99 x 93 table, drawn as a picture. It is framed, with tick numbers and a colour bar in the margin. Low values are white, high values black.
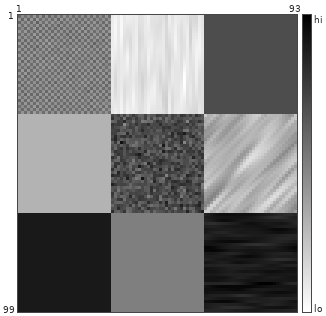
It is made of 3 by 3 panels. Panel 1,1: middling, checkered. Panel 1,2: very low, streaked downward, faint in contrast. Panel 1,3: high, flat. Panel 2,1: low, flat. Panel 2,2: high, fine-grained. Panel 2,3: low, slanting up to the right. Panel 3,1: very high, flat. Panel 3,2: middling, flat. Panel 3,3: very high, streaked across, faint in contrast.
